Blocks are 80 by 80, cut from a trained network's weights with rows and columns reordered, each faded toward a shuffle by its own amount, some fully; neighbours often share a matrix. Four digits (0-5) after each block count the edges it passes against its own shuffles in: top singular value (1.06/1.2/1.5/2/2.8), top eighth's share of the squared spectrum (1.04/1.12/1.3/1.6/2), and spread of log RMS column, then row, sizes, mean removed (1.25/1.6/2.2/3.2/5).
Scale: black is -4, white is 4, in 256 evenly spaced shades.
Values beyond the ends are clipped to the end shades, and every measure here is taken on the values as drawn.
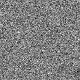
2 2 0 1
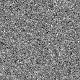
1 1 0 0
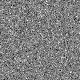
0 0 0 0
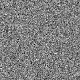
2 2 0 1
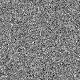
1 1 0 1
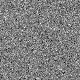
0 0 0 0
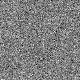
0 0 0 0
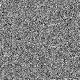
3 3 1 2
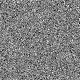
0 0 0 0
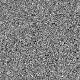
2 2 0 2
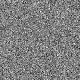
2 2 0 1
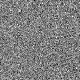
1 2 1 1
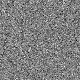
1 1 0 0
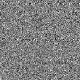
2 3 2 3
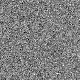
0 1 0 0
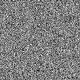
2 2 0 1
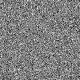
2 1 0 0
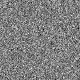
1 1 0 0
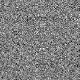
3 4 2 2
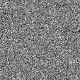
2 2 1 0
